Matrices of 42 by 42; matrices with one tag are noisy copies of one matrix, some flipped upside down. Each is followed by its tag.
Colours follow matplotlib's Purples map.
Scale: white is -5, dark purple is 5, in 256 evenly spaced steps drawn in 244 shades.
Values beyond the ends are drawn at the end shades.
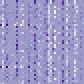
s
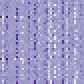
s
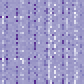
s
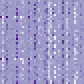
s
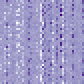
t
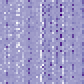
t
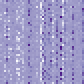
t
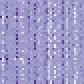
s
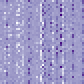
t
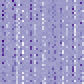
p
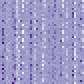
p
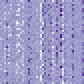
t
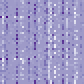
s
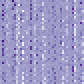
p
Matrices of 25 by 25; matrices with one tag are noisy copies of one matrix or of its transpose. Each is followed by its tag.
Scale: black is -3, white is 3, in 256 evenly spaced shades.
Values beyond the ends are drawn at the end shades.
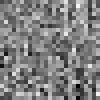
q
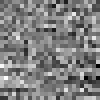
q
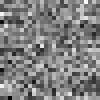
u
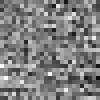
q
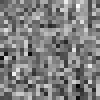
q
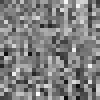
q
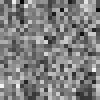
u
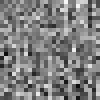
q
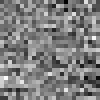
q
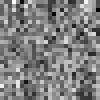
u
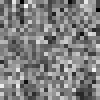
u
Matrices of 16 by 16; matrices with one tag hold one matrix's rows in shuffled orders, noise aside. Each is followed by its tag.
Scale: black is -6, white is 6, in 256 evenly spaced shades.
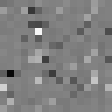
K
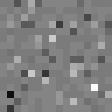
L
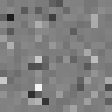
K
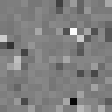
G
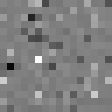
K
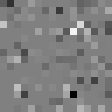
G
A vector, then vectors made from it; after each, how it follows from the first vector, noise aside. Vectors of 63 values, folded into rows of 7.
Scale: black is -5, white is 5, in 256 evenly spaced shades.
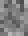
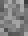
negated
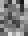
scaled up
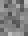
copied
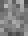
negated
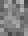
negated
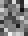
scaled up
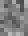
copied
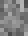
negated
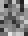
scaled up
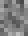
copied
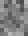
copied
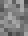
negated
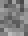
copied
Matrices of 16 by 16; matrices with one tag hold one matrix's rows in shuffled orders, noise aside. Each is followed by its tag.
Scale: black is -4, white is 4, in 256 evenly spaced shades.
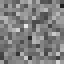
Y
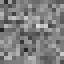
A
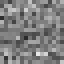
A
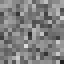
Y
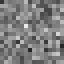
Y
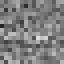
A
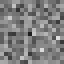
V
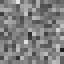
Y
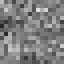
A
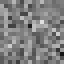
V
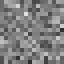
Y
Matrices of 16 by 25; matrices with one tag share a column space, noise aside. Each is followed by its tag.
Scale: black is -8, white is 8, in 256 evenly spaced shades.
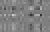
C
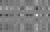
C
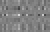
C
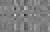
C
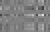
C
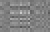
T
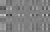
C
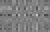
C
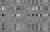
C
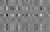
C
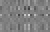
C
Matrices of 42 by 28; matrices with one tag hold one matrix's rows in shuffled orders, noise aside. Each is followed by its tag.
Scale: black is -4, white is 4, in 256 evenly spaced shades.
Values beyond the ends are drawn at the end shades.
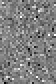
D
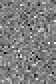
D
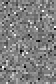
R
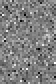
R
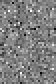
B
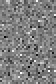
D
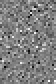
D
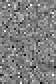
B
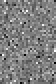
R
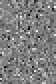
D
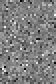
R
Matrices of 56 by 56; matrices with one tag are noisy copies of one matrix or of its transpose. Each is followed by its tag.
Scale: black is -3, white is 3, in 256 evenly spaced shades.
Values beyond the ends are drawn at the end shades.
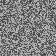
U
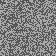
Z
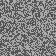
U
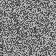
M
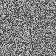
Z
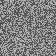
Z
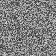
M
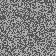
M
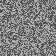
U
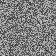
Z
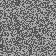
M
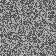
U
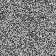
M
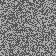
Z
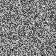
U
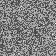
M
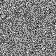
Z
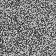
M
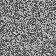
U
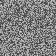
Z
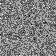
U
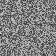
U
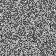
U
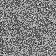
M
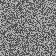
Z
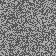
Z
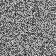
U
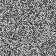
U
